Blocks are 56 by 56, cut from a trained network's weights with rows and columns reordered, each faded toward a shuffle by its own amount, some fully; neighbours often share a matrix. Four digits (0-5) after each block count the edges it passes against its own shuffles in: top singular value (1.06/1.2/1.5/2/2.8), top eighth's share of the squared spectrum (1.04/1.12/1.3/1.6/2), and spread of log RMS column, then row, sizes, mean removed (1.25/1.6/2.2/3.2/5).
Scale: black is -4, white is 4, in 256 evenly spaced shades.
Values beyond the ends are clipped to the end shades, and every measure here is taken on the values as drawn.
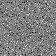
0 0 0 0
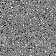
0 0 0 0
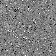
0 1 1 0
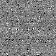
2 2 2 1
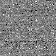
2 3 2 1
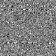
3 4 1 2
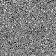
1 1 0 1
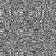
4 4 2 3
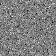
0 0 0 0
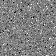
0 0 0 0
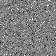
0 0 0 0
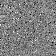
1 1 0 0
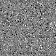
2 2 1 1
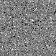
1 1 1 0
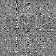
2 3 2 1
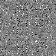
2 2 2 0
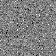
1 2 1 0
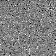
1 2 1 0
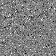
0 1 0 0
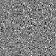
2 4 2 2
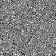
2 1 0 0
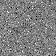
0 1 0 0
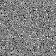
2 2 0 0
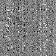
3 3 2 2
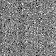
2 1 0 1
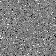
0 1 0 0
